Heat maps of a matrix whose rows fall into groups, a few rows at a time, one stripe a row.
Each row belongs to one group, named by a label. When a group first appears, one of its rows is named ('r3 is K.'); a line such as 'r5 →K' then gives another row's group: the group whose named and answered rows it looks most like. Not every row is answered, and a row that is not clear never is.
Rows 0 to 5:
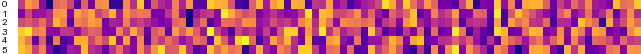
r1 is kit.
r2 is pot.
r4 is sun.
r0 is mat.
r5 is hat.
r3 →hat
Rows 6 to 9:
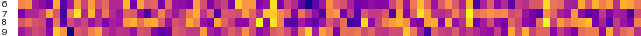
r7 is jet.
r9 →pot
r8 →mat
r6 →sun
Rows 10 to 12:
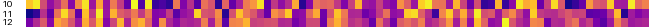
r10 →sun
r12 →kit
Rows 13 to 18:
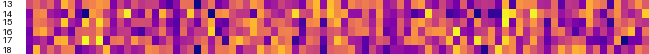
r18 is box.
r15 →pot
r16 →pot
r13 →pot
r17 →kit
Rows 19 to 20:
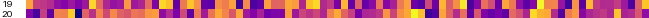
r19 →hat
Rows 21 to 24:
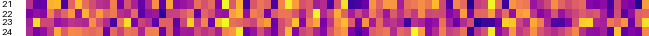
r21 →jet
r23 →hat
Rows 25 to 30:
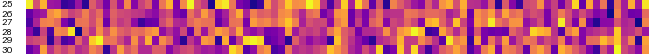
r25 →hat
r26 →jet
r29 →sun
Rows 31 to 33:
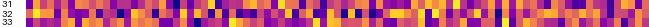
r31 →pot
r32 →mat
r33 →kit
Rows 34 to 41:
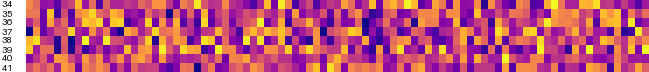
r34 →mat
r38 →sun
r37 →box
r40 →kit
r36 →sun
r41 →pot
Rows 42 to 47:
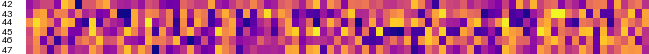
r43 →mat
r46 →sun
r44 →mat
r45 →hat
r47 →hat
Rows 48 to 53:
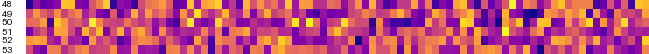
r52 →mat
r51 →kit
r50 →hat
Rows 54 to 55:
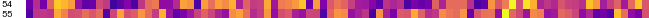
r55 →kit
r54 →box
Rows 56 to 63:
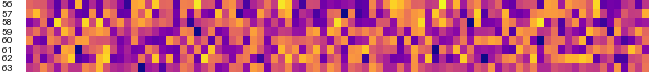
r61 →pot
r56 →mat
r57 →mat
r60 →jet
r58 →kit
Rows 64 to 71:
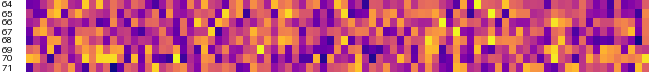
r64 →jet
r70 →sun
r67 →pot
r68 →jet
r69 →sun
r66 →mat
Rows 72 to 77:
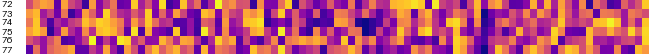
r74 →sun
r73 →sun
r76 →hat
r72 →mat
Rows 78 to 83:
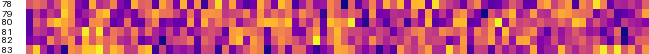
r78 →mat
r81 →kit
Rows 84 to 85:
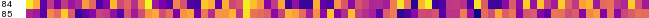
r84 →sun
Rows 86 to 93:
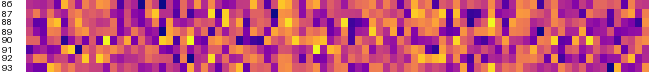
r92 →pot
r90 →hat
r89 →jet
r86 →pot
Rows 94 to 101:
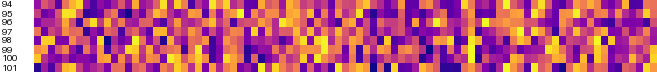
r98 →hat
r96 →jet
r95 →box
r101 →box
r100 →hat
